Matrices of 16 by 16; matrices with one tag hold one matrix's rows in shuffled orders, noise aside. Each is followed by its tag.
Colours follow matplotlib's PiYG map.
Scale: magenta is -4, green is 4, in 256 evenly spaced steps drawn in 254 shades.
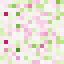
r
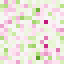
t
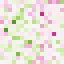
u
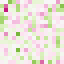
r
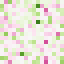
t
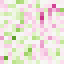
u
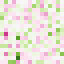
r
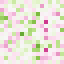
t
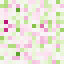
r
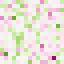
u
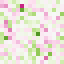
t
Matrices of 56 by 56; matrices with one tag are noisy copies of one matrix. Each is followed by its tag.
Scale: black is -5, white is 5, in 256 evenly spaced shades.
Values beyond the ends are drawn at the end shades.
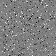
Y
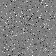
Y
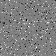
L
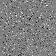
Y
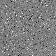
Y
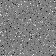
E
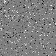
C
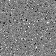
L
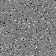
L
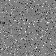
L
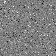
C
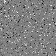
C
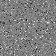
L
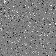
C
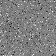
E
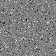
L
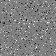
L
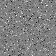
Y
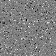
L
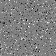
L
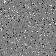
C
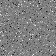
E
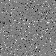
L
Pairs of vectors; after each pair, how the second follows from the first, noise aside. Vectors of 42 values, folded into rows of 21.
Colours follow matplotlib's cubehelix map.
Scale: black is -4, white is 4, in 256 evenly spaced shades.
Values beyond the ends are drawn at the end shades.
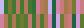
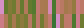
shrunk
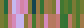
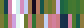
scaled up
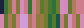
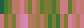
shrunk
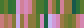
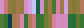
reversed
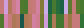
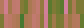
shrunk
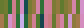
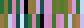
scaled up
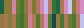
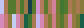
reversed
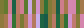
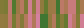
shrunk
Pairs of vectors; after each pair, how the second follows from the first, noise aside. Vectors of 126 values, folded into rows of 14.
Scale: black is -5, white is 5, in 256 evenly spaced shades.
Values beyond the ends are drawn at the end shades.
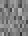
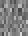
negated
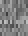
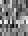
scaled up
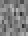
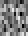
scaled up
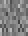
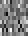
scaled up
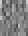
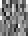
scaled up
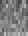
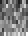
scaled up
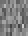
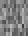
negated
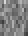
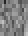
negated
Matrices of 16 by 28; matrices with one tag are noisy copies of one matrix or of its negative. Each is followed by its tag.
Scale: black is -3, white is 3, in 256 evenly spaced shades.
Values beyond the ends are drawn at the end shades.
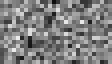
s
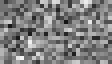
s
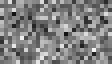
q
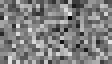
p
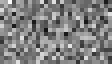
q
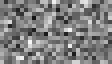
s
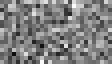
p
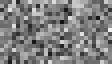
p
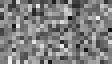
p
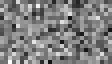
p
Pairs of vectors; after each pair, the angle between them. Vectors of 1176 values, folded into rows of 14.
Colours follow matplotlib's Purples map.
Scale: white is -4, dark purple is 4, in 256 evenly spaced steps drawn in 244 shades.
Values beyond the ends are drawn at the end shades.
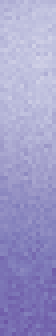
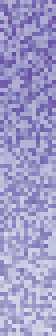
partly opposed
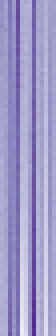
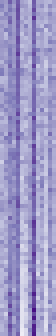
nearly parallel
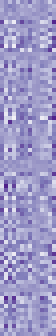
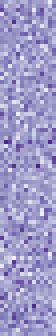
orthogonal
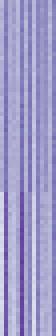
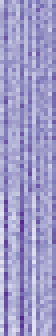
nearly parallel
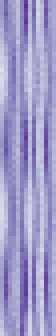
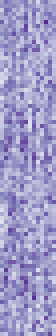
partly aligned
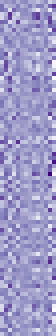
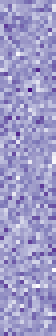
partly opposed
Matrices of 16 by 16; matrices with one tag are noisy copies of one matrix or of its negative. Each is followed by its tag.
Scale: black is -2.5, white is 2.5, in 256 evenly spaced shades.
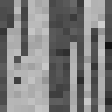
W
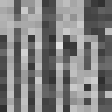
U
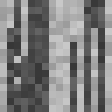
W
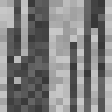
W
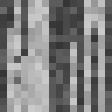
W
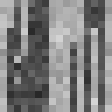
W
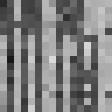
U
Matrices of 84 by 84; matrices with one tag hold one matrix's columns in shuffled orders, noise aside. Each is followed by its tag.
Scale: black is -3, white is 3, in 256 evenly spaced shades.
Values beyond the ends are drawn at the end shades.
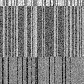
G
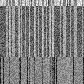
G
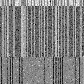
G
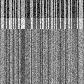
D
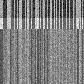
D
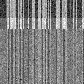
D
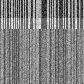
D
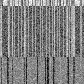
G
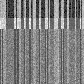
D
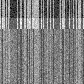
D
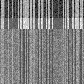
D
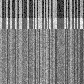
D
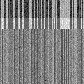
D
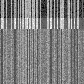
D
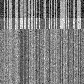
D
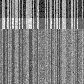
D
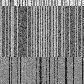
G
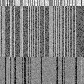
G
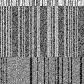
G
